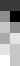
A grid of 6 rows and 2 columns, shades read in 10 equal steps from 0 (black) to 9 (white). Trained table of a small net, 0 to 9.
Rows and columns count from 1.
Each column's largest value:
9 8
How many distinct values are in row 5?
2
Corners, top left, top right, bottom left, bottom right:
2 2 9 7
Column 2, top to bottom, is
2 0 5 8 7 7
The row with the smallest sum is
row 1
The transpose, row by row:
2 5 7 6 8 9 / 2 0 5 8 7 7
